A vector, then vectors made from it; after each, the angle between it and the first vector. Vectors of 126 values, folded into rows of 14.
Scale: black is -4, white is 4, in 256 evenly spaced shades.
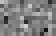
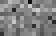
orthogonal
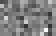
nearly opposite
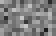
nearly parallel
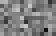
nearly parallel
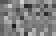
partly opposed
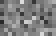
partly opposed
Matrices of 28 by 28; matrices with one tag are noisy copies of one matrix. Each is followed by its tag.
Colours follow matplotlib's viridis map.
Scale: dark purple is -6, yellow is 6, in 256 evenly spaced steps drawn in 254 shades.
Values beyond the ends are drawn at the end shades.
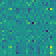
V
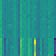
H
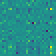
V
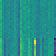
H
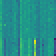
H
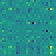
V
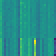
H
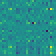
V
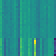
H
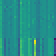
H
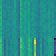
H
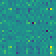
V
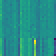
H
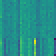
H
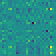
V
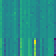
H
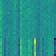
H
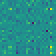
V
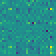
V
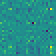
V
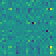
V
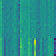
H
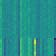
H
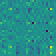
V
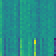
H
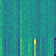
H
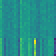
H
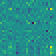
V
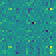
V
